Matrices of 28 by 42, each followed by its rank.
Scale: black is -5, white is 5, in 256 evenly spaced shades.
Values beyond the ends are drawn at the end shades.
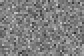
full rank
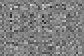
five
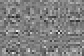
five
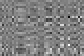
three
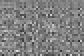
five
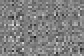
five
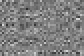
five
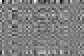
three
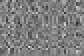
five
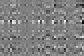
three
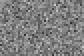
full rank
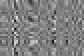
three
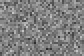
full rank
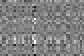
three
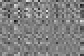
three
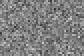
full rank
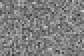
full rank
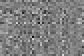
five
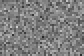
full rank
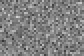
full rank
